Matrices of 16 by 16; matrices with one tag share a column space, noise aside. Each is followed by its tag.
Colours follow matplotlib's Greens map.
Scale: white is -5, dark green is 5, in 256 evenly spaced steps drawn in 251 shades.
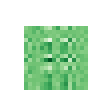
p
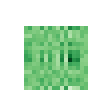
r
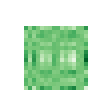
r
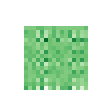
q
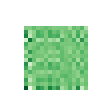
q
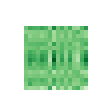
r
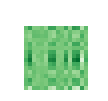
r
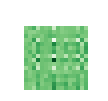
p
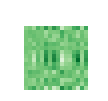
r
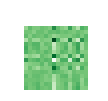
p
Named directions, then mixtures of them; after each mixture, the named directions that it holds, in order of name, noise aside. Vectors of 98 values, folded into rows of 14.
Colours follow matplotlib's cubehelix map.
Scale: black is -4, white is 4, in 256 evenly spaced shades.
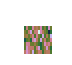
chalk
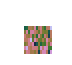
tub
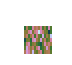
chalk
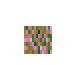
chalk, tub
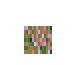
chalk, tub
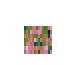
chalk, tub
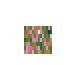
chalk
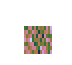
chalk, tub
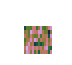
chalk, tub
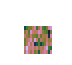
chalk, tub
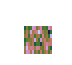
chalk, tub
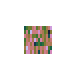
chalk, tub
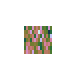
chalk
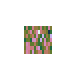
chalk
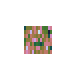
chalk, tub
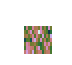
chalk
